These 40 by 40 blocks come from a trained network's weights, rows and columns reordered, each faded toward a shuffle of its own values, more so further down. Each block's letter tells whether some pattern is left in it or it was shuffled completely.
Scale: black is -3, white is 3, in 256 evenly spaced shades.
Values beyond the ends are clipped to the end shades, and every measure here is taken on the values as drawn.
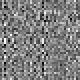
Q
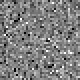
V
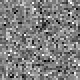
V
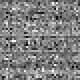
Q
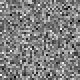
V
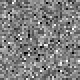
V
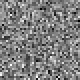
V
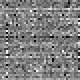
Q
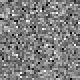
V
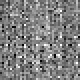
Q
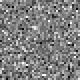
V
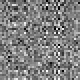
Q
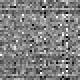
Q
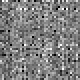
Q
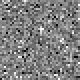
V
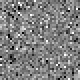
V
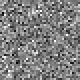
V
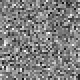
V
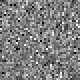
V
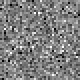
V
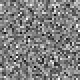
V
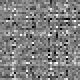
Q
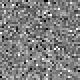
V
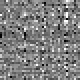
Q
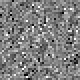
V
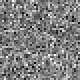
V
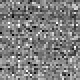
Q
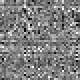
Q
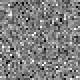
V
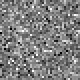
V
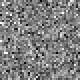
V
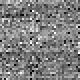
Q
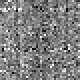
Q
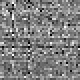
Q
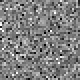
V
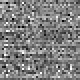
Q
